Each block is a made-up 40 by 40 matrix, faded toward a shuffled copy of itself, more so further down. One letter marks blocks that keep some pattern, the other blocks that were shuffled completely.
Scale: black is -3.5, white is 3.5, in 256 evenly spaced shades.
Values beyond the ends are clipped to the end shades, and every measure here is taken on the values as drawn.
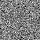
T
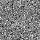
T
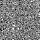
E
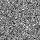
T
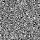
E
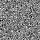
T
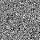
E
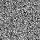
T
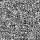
E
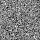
T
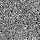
T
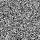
T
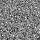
T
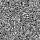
E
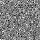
E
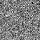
E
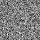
E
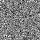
T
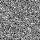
T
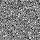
T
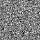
E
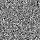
T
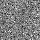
T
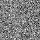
T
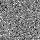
T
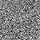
T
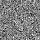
T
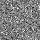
E
